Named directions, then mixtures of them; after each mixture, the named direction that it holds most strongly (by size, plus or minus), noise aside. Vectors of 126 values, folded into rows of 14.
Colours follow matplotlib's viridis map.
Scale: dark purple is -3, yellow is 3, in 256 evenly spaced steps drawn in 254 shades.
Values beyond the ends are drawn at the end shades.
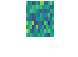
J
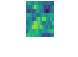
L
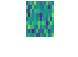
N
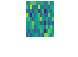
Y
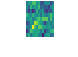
L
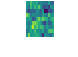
L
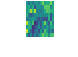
L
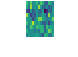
Y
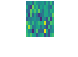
N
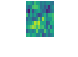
L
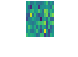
Y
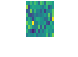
N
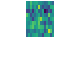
Y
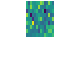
Y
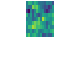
L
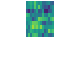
L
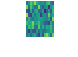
Y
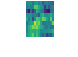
L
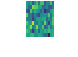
J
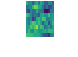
L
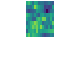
L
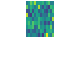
Y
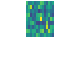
N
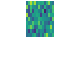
Y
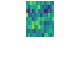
Y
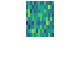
N
